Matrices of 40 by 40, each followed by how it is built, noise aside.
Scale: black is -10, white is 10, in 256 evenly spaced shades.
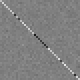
diagonal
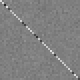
diagonal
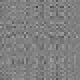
low rank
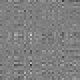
low rank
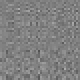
low rank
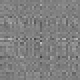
low rank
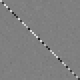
diagonal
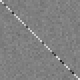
diagonal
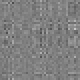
low rank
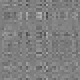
low rank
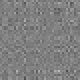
low rank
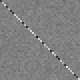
diagonal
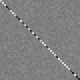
diagonal
